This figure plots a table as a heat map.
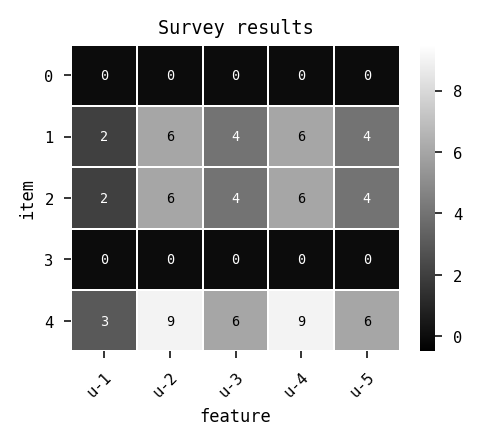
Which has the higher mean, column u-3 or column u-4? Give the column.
u-4
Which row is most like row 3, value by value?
0
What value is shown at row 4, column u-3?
6
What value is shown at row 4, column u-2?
9
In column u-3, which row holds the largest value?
4
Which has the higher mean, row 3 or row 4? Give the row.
4
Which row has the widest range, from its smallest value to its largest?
4
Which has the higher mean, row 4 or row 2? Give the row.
4
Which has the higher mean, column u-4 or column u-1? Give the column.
u-4
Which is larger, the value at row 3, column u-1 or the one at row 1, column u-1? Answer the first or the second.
the second
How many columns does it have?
5
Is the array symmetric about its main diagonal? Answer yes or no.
no
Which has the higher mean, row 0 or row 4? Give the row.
4
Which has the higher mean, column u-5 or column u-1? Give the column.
u-5
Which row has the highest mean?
4
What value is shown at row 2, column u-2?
6
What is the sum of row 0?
0
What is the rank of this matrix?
1
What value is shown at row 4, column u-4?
9
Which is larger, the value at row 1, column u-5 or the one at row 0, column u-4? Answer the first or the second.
the first
